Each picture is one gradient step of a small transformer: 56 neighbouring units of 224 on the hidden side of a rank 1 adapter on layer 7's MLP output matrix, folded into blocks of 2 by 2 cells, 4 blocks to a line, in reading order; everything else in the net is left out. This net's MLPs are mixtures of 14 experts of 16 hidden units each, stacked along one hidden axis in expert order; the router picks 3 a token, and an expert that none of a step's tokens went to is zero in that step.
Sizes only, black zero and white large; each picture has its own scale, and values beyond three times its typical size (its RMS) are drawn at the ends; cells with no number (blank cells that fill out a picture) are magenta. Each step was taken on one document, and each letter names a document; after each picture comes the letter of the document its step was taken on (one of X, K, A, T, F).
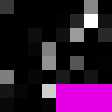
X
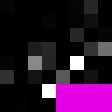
X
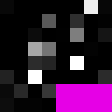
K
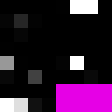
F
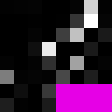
X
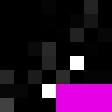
X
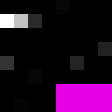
F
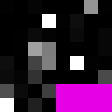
K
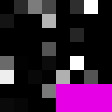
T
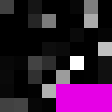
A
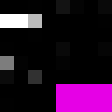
F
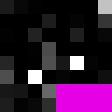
K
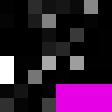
A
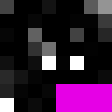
K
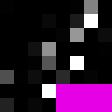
X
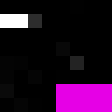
F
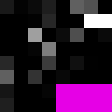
T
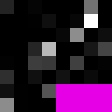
X
